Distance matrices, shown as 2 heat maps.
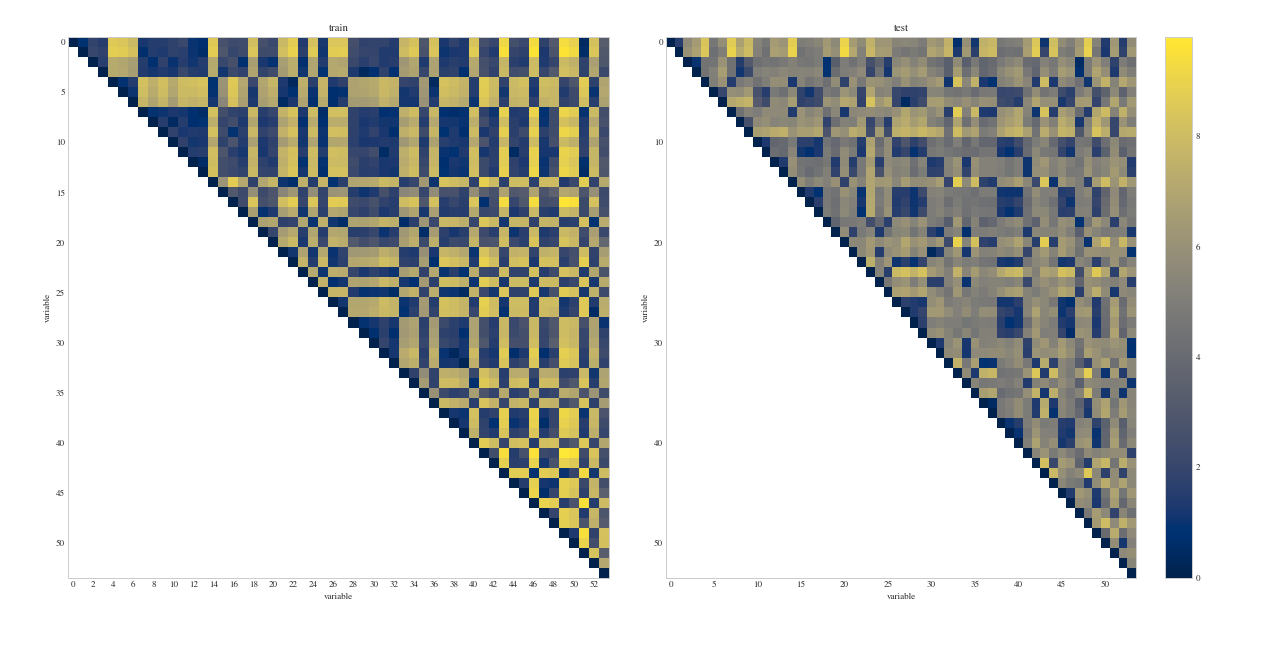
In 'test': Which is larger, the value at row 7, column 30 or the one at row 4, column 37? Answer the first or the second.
the first
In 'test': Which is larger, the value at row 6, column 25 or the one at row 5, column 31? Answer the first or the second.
the first
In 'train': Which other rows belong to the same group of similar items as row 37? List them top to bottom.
0, 1, 2, 3, 7, 8, 9, 10, 11, 12, 13, 15, 16, 17, 19, 20, 23, 25, 28, 29, 30, 31, 32, 35, 38, 39, 41, 42, 44, 45, 47, 48, 51, 53
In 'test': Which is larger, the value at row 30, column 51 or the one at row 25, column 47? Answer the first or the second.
the first
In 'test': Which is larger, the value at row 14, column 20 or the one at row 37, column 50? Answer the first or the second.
the second
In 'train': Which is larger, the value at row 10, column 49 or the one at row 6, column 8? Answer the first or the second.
the first
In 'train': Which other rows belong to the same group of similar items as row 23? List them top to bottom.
0, 1, 2, 3, 7, 8, 9, 10, 11, 12, 13, 15, 16, 17, 19, 20, 25, 28, 29, 30, 31, 32, 35, 37, 38, 39, 41, 42, 44, 45, 47, 48, 51, 53
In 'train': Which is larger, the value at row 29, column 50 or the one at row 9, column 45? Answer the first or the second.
the first
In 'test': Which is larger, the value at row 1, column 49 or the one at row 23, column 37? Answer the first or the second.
the second
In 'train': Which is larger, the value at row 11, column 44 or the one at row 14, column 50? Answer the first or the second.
the second
